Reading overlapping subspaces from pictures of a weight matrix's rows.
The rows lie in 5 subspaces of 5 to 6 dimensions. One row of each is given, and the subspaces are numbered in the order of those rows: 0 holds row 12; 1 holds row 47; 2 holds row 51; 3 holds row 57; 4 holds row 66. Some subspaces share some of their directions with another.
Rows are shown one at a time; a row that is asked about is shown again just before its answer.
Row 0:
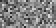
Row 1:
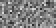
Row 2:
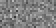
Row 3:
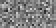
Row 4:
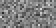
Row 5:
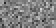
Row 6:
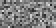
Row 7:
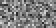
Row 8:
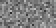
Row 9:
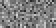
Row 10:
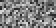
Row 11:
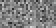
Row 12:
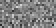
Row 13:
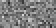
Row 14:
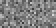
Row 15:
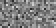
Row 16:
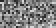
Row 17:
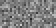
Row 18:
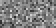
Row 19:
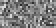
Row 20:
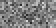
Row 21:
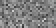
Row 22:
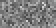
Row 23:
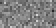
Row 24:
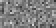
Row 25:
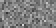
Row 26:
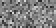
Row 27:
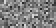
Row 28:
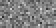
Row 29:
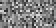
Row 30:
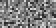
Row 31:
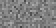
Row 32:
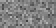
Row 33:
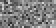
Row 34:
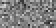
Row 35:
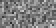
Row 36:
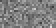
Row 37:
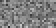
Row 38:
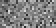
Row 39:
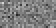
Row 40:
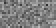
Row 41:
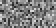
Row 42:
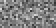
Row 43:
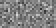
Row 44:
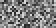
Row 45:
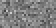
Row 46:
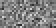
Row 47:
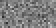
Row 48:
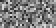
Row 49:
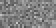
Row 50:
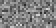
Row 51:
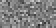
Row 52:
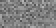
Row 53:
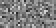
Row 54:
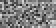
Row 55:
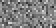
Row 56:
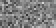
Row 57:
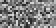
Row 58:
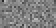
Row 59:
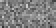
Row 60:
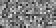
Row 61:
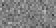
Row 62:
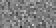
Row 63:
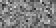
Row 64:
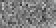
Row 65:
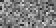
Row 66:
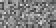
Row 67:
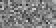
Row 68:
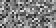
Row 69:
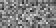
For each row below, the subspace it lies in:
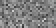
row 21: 1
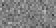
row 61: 4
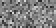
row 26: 4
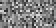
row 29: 0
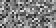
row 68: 0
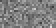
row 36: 4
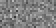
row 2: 3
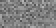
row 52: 0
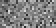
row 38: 2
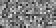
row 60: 2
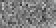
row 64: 4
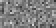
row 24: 0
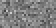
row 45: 2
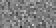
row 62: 2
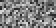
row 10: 3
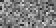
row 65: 3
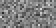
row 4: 1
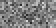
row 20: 4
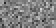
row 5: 0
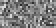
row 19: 2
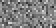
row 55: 4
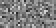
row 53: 0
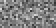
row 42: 3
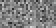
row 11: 4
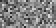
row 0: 2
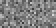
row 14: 0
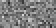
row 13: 2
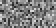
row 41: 0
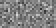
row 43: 4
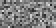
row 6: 1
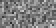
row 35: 0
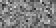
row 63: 2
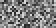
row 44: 3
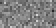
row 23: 0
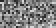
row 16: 4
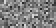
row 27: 3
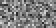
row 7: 0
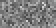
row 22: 4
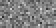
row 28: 2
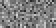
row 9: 2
